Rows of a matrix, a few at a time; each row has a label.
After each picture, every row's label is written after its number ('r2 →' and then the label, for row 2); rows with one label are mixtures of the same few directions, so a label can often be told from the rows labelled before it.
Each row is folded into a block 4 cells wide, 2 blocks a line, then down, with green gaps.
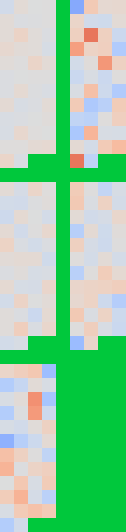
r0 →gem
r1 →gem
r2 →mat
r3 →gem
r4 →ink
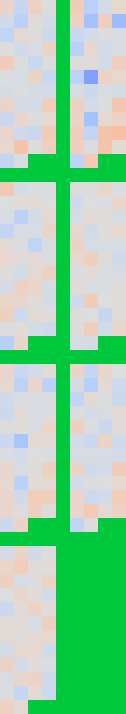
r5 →mat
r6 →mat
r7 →gem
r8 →mat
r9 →mat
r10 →mat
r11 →mat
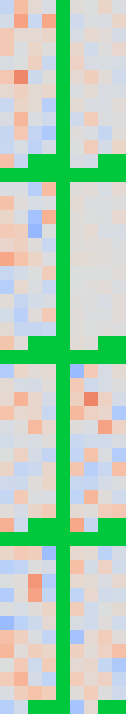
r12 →mat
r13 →mat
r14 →ink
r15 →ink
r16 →gem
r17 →gem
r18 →ink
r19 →gem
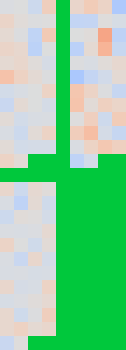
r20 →ink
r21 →ink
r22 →mat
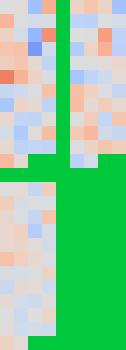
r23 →ink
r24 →ink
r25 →ink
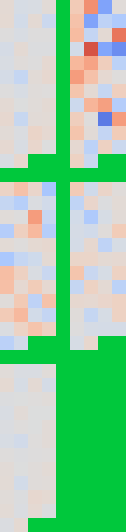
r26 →mat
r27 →ink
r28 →ink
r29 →gem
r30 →mat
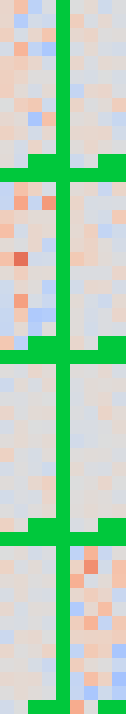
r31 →ink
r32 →gem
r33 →mat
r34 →ink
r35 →gem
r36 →ink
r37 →gem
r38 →mat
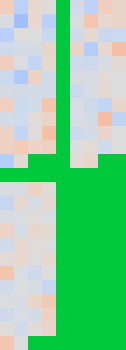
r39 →mat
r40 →ink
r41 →gem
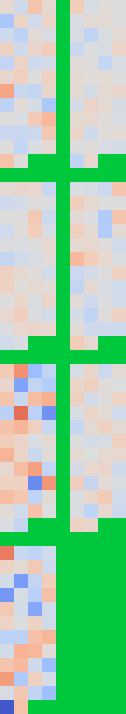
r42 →gem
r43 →gem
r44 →ink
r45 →ink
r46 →ink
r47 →mat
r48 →gem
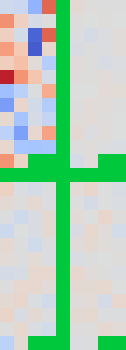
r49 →ink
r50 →gem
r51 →gem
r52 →ink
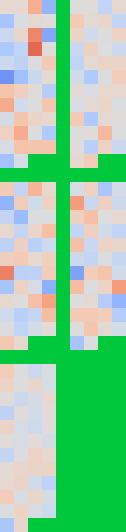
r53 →ink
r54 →mat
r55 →gem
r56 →gem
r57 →gem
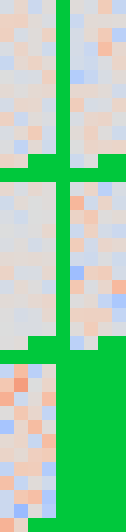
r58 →mat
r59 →ink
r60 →gem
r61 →gem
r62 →mat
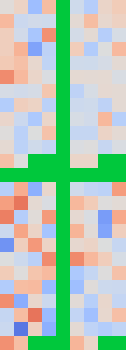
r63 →ink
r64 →ink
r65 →mat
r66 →ink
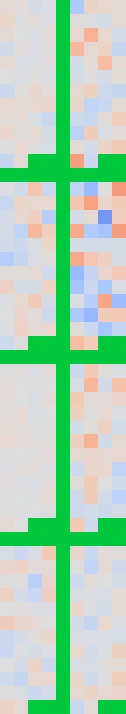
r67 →gem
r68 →gem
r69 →ink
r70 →ink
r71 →ink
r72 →mat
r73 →ink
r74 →mat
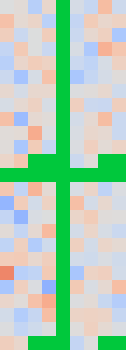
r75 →mat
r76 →ink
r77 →gem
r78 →gem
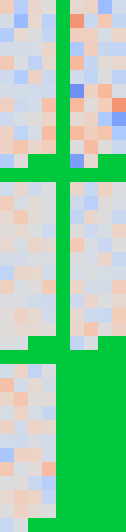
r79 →mat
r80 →gem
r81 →gem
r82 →mat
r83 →gem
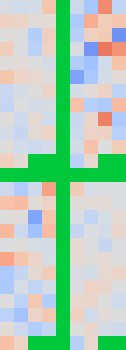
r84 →ink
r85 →ink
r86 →ink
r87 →gem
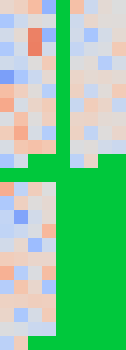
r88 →ink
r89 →gem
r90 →gem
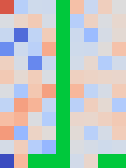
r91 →gem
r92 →gem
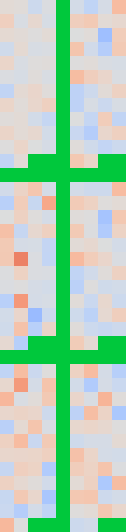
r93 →gem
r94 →ink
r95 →mat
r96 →ink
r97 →mat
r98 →ink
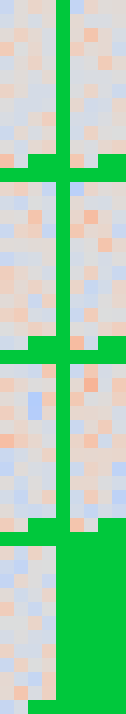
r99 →gem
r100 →gem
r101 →ink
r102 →gem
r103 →ink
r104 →mat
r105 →mat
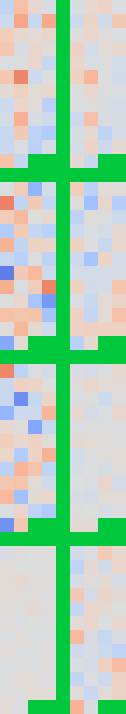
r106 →mat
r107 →mat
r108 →gem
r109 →mat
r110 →gem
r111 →ink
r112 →gem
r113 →gem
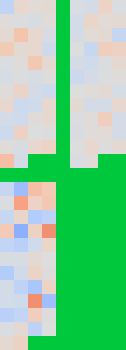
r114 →gem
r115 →ink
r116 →ink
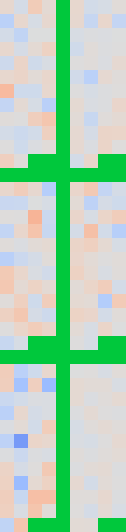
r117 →gem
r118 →mat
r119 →ink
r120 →ink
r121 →mat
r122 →mat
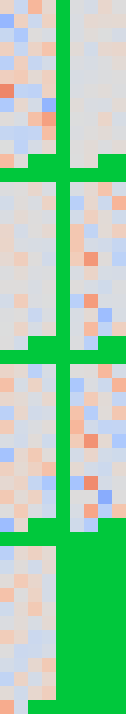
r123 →gem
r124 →ink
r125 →mat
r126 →mat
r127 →gem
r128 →mat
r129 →gem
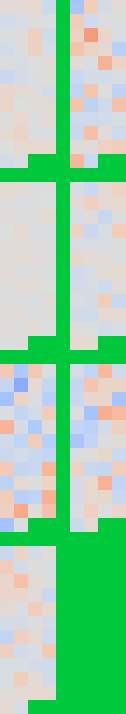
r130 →ink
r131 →gem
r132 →ink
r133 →ink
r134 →mat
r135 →ink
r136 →gem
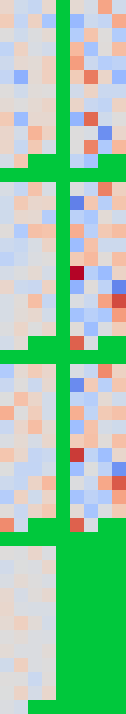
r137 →mat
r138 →mat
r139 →ink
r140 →gem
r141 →gem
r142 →gem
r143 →mat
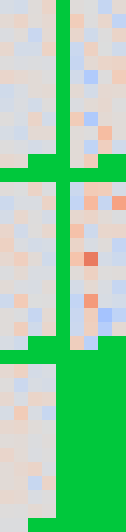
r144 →ink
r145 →mat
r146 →mat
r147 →mat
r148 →ink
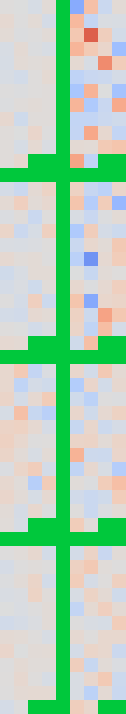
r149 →mat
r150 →gem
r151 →ink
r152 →mat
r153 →ink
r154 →gem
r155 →ink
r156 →mat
